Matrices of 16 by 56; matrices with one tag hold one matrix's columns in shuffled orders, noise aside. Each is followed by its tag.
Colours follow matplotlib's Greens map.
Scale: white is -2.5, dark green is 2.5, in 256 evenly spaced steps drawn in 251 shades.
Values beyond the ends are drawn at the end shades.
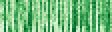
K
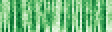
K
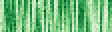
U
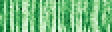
K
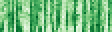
K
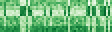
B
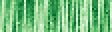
U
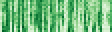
K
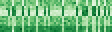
B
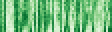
K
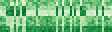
B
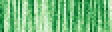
U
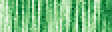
U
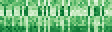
B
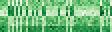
B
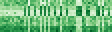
B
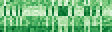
B
